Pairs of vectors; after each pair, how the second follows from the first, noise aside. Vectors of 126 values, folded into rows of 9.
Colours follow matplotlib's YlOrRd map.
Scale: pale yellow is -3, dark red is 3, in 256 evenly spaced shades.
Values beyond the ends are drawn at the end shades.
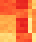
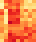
reversed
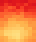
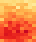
negated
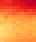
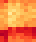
wrapped around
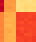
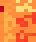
partly zeroed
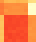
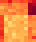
negated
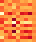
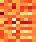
negated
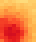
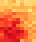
copied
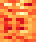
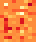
partly zeroed
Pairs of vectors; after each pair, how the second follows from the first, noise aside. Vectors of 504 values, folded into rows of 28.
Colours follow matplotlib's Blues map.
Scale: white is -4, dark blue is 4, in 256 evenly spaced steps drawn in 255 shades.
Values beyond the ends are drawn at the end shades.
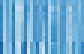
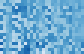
sign-scrambled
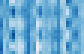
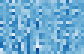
sign-scrambled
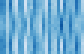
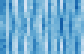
copied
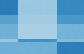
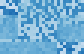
sign-scrambled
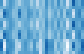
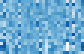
sign-scrambled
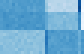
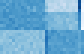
copied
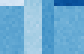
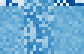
sign-scrambled
